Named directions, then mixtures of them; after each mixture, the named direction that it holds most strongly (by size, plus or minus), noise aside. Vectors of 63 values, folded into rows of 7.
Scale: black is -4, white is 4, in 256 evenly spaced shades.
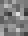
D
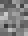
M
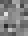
M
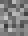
M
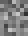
M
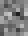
D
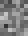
M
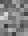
M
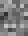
M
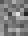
D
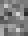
D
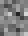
D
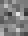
D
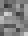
D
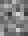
D
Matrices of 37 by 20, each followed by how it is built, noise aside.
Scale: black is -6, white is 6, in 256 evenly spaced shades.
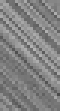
Toeplitz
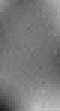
smooth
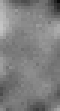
smooth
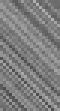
Toeplitz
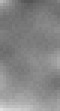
smooth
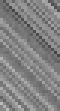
Toeplitz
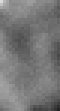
smooth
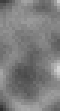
smooth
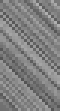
Toeplitz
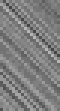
Toeplitz
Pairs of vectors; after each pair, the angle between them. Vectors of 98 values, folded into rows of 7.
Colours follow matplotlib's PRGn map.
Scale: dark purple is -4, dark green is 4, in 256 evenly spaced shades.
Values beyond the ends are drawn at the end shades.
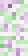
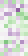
orthogonal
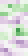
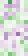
partly opposed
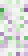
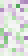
partly opposed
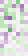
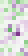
partly aligned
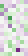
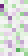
nearly opposite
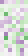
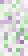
nearly parallel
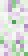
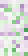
orthogonal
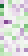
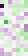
nearly opposite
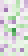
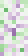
nearly opposite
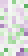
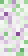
partly opposed
